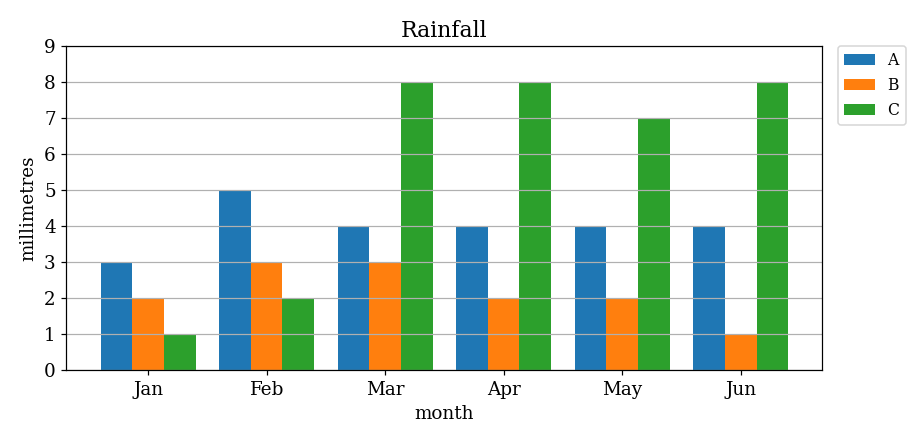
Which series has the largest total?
C
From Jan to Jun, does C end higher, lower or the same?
higher
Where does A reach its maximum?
Feb
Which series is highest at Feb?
A
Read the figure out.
Title: Rainfall
x-axis: month, ticks Jan Feb Mar Apr May Jun
y-axis: millimetres, ticks 0 1 2 3 4 5 6 7 8 9
Legend: A, B, C
Values:
A: 3 5 4 4 4 4
B: 2 3 3 2 2 1
C: 1 2 8 8 7 8
